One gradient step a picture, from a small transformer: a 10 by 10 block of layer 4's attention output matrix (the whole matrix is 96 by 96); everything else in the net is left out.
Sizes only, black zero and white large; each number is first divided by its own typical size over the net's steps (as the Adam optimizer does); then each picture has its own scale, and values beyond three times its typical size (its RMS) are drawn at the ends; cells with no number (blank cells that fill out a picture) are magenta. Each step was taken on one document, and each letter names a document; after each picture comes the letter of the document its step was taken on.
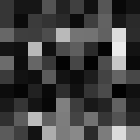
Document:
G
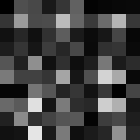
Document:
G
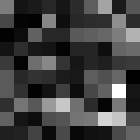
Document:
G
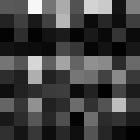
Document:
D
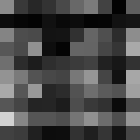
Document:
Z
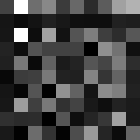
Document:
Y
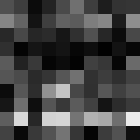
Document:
Z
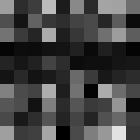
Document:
D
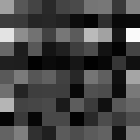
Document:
Z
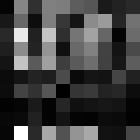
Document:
Y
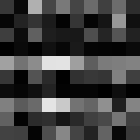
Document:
D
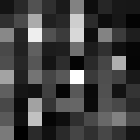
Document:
G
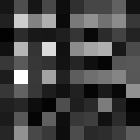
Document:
Y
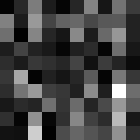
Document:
G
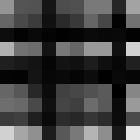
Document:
Z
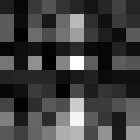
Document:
D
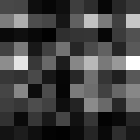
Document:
Y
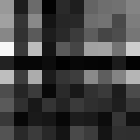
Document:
Z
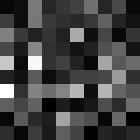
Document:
G
